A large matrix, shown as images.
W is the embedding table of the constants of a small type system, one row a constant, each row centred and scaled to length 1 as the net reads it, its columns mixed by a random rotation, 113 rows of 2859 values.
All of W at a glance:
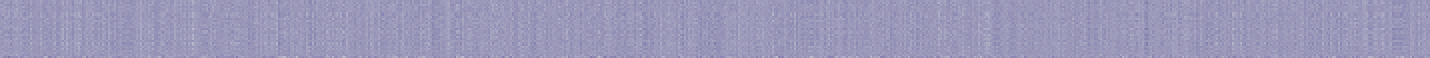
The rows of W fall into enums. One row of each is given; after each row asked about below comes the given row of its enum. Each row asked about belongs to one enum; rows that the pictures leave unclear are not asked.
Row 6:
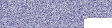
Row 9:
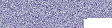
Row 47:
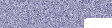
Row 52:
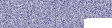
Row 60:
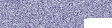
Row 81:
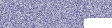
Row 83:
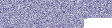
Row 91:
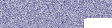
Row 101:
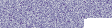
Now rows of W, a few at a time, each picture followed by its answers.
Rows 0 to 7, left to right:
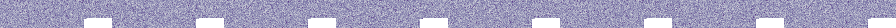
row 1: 81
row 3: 9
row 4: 91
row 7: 91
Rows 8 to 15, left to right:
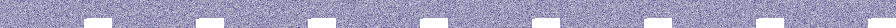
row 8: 47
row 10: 9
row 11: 60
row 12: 6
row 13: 6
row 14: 47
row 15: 101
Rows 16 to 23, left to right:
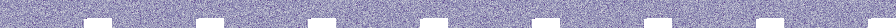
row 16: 9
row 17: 47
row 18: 9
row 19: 101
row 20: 9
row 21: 91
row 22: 6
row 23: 101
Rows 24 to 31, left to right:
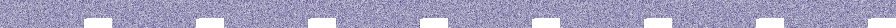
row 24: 47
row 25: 101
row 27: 91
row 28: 47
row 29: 47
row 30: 101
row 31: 83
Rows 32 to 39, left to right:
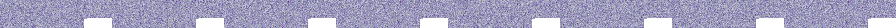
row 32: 81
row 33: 52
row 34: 91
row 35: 91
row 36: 60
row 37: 6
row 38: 6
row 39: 91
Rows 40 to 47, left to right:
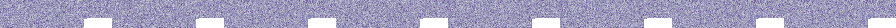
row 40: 83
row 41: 60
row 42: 47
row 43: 101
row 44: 6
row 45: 6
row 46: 47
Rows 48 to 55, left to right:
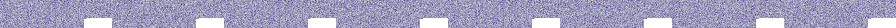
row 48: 52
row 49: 60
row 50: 52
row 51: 9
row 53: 9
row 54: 6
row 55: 101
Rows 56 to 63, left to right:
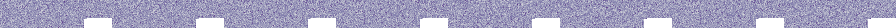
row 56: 91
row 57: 91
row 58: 47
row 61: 9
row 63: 9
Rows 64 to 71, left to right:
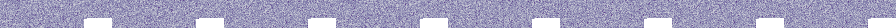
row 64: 60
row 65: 9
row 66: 91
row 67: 60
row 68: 52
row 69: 6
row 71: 91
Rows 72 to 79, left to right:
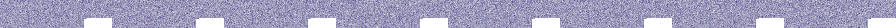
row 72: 47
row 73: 9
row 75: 60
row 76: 91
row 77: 47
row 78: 91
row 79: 9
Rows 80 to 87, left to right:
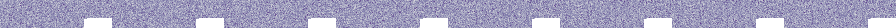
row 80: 101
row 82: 6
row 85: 52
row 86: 52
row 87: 47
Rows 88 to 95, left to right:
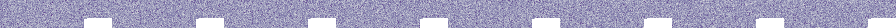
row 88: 6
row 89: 47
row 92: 52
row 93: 101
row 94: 60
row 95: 101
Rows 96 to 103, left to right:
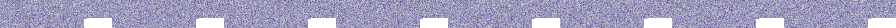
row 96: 60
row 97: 47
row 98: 52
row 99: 91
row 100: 60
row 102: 9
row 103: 83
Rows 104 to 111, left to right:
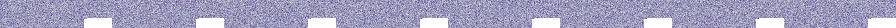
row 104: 6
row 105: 91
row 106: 101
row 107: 47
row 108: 52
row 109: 9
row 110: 9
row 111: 101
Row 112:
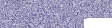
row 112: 60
